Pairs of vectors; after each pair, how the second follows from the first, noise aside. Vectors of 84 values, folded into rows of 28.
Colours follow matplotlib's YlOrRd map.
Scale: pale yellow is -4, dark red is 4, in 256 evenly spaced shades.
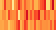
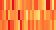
negated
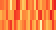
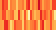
wrapped around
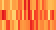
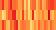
negated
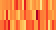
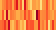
copied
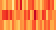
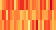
wrapped around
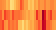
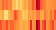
wrapped around
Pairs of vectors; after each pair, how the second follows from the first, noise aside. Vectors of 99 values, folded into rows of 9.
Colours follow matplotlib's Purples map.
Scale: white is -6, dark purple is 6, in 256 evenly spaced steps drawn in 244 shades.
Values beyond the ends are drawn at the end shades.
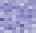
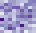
scaled up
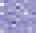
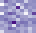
scaled up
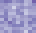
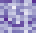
scaled up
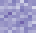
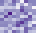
scaled up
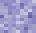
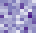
scaled up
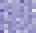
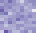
sign-scrambled
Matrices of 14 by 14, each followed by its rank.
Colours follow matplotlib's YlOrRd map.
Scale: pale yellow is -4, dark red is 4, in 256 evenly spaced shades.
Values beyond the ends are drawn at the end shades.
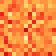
three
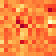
three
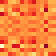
two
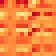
two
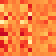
two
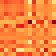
two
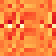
two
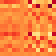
two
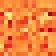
three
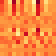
two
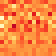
three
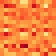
three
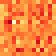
three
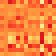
two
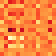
two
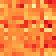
three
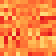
three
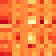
two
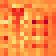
three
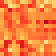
three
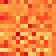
three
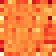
three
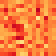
three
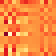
two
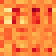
two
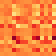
two
